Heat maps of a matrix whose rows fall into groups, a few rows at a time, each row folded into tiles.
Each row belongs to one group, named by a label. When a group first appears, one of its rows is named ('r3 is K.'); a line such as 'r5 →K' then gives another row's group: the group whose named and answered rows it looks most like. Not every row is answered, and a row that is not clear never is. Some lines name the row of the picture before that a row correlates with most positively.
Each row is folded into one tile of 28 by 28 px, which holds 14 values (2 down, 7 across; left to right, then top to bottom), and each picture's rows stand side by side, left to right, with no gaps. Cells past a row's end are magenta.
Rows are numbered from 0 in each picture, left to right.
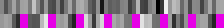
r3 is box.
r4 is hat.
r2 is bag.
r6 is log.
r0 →bag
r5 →hat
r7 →bag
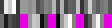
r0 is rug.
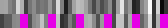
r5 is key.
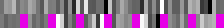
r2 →box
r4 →key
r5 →box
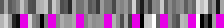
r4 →box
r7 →log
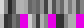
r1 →box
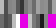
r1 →log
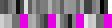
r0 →hat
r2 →log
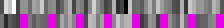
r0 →rug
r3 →key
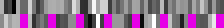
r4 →bag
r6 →log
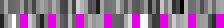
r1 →log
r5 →box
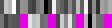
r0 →rug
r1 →hat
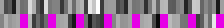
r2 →bag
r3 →rug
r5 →bag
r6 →hat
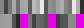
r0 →bag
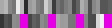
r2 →hat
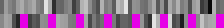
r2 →hat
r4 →rug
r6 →log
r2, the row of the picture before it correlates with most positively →2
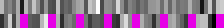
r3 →rug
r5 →log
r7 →bag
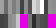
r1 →rug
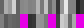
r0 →rug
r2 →key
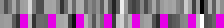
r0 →bag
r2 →bag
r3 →box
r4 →key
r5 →bag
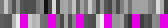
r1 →hat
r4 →bag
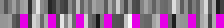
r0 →bag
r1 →key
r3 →log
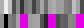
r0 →log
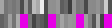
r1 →rug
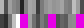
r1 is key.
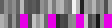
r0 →box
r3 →log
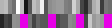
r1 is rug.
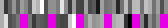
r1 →rug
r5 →log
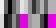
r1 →bag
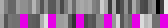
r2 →bag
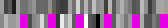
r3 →log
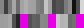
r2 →hat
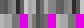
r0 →hat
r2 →hat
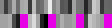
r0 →bag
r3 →key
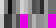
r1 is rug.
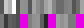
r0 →rug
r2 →hat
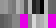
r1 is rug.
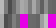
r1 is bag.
